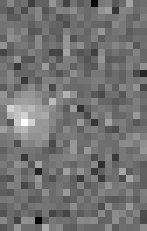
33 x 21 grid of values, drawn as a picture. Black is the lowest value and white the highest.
The middle left is the ninth with the highest average. A single bump stands in the middle left. There are no regular stripes. The halves do not mirror each other. A few values lie far out on both sides of the bulk.
